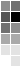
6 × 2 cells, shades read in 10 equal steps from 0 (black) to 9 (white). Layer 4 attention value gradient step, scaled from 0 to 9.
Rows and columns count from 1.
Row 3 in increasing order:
4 5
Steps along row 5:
same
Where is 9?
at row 6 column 1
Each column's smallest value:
3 0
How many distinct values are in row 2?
2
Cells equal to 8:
3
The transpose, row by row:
5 3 4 6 8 9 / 4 0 5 6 8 8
